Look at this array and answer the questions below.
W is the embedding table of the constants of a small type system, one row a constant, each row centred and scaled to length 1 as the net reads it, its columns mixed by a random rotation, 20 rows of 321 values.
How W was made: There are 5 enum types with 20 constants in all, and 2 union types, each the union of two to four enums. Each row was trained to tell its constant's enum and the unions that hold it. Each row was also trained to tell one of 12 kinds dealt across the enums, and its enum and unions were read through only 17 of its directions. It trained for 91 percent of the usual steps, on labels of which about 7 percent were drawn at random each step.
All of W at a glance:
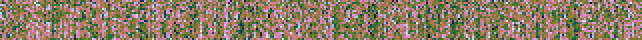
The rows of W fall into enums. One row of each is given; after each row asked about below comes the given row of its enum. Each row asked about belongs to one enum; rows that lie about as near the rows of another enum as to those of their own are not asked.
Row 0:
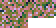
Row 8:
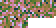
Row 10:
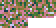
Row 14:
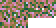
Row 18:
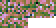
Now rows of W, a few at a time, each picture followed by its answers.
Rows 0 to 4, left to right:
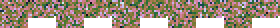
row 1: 10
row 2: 0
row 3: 14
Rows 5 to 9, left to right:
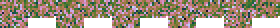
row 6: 10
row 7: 8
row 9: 0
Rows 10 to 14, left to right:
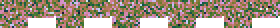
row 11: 14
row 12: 18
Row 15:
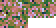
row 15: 14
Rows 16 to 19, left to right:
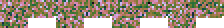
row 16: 18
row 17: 18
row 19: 0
